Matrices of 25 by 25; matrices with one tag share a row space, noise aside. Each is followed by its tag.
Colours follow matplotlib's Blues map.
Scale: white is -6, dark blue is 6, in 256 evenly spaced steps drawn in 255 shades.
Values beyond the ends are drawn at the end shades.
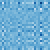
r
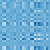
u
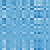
u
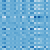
u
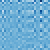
r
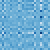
r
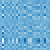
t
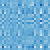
r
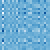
t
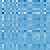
t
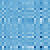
r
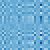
r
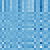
r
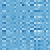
u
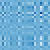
r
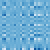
u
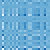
t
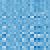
u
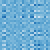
u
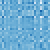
r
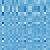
t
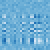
u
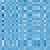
t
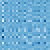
t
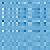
t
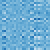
u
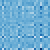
r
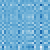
r
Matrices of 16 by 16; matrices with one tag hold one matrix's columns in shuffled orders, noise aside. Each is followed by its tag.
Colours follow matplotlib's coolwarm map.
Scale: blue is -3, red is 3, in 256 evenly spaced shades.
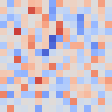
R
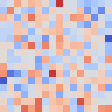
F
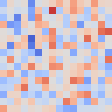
R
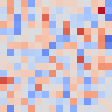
R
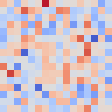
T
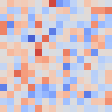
T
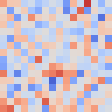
F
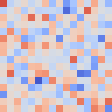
F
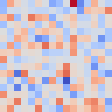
F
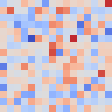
T
